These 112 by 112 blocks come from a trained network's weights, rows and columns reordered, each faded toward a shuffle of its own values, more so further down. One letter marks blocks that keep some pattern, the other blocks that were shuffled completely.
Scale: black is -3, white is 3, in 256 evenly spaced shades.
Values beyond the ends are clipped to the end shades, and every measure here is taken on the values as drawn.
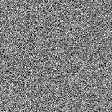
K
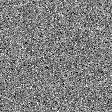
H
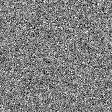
H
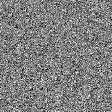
K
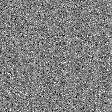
K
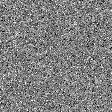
H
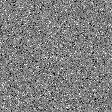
H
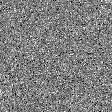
H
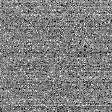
K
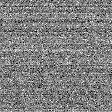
K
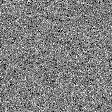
H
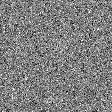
H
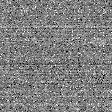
K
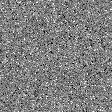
H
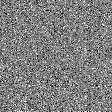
K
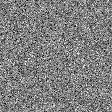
H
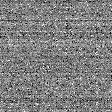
K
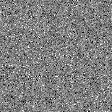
K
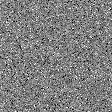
H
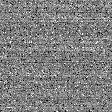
K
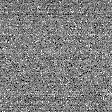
K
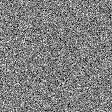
H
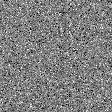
H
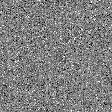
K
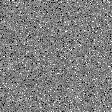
K
